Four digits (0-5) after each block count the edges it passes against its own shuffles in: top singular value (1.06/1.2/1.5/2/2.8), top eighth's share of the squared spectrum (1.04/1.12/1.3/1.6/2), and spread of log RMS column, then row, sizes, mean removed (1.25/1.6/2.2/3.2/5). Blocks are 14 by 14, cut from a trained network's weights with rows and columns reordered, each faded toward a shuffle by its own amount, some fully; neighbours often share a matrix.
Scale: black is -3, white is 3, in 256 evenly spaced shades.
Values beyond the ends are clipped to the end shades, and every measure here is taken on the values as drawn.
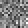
2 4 0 0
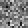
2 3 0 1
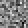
0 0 0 0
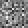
2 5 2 0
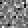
0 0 0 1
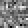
1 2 0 1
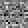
2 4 0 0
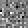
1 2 0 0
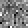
0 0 0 0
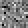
0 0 1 0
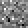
0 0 0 0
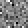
0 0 0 0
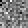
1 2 1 0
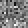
2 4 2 0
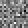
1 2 1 0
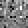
2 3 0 1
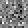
0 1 1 0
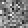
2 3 1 0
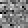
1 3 1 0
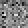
1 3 1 1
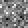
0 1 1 0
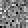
1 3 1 0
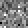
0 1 0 0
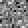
0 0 0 1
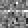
2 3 1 0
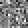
0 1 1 0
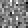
1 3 1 0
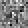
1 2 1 0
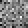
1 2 1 0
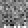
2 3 0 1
